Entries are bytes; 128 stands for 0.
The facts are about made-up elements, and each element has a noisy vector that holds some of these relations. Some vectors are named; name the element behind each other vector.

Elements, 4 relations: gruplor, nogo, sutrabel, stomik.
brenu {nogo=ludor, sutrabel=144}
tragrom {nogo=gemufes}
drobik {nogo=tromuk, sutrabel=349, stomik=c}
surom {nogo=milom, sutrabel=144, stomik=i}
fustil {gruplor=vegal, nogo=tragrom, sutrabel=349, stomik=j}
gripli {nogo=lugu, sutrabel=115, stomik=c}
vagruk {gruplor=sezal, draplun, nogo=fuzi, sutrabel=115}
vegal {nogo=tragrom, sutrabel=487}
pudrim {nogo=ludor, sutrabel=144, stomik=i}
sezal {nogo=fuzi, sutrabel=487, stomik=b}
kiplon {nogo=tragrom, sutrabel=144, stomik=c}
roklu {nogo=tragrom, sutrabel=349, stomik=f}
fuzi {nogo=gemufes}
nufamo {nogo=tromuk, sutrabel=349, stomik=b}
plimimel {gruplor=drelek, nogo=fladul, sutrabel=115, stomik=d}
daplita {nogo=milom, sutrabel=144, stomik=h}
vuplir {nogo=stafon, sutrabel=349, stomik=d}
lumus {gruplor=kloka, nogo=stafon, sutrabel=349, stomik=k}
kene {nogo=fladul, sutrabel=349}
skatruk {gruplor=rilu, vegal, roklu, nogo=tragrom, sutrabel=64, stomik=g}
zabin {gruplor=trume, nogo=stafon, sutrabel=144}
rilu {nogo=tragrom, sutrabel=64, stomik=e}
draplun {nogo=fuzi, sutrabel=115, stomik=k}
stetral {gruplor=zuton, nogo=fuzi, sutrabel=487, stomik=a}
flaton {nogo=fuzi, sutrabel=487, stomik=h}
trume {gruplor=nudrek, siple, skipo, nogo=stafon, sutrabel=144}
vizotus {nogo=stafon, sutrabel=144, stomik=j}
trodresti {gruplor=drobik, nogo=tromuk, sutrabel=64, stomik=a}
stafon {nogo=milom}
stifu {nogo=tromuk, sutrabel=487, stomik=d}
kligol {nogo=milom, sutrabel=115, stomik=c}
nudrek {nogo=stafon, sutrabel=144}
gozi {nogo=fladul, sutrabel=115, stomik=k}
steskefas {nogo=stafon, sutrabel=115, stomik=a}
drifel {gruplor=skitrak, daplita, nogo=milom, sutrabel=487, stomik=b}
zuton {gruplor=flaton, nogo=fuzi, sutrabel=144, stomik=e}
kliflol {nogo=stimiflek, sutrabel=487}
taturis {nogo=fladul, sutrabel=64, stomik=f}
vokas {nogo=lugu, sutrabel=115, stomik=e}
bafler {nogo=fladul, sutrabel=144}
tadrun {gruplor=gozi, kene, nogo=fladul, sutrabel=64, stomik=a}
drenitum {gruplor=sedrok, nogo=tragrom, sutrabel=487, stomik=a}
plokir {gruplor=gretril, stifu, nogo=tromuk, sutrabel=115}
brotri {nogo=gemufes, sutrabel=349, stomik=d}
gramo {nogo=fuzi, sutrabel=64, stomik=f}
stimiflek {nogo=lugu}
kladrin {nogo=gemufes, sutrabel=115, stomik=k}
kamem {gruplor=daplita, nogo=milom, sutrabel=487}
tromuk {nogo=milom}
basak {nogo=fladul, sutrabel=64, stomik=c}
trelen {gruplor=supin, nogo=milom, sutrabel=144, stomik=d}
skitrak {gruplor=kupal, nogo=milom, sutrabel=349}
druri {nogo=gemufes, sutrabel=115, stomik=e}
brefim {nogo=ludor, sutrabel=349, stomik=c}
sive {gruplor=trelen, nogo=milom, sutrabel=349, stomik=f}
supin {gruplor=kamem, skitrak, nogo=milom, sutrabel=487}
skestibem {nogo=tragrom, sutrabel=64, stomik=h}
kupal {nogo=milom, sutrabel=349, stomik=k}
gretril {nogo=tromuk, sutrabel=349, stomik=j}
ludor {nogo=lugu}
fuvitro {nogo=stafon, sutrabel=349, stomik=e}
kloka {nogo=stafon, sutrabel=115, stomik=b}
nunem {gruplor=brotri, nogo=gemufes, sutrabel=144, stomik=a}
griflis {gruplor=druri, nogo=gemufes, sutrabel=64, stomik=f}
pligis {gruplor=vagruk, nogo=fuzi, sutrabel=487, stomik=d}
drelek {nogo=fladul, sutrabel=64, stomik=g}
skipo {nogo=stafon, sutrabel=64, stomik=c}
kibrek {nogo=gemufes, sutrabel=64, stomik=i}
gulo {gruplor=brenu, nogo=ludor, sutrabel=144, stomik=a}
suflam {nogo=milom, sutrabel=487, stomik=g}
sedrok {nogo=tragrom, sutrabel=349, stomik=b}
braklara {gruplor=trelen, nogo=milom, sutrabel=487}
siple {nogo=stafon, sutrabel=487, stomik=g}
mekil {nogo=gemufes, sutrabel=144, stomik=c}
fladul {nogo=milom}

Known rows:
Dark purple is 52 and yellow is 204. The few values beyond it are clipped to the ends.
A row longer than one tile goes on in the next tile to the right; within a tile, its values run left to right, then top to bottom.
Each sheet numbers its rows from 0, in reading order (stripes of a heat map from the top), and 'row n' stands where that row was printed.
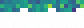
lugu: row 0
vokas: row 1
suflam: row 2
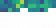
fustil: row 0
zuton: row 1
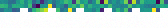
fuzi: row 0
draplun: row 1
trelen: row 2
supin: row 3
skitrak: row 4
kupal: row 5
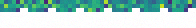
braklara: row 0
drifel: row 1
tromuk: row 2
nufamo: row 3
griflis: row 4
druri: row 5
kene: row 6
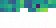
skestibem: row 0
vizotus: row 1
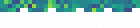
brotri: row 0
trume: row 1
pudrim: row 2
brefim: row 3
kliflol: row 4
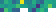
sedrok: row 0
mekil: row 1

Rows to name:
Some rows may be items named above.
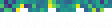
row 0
vagruk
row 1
nudrek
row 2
druri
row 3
fuvitro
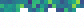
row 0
vokas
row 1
drelek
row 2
fustil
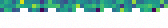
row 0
sedrok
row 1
drenitum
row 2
vokas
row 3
nunem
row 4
drobik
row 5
trodresti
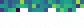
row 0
vegal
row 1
suflam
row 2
nufamo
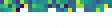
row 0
stifu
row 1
taturis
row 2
skipo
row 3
kladrin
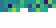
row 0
kligol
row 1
vuplir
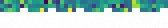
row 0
gretril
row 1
kupal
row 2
gozi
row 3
gripli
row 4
skipo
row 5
zuton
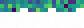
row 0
gulo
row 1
rilu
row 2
pligis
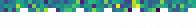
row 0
skatruk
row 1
lumus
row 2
roklu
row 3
drobik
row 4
siple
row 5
vegal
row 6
plimimel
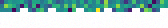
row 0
tadrun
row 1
basak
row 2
gulo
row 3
daplita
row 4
flaton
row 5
sezal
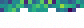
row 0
roklu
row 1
sive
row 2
stetral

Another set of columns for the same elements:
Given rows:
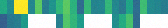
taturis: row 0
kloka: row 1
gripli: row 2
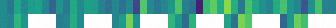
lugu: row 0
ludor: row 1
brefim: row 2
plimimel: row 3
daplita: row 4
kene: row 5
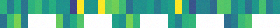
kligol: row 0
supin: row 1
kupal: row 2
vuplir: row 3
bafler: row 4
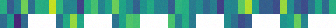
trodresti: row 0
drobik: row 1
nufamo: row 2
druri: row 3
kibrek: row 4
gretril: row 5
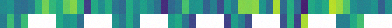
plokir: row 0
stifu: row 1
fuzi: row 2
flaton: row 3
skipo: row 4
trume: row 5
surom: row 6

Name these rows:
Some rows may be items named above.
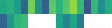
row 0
nudrek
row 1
stifu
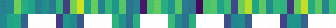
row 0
kliflol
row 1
basak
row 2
plimimel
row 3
plimimel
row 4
basak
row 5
basak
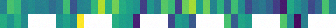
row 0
vokas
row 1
sive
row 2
suflam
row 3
basak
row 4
brotri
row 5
pligis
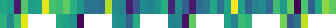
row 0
skitrak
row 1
siple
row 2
gulo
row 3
zuton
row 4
vuplir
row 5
trelen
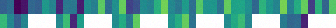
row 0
fustil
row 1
vagruk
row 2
lumus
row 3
gripli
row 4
gozi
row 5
drelek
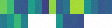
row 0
vizotus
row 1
rilu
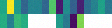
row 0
vuplir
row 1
zuton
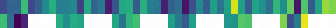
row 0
skatruk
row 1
sedrok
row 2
roklu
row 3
nunem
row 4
fuvitro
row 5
trelen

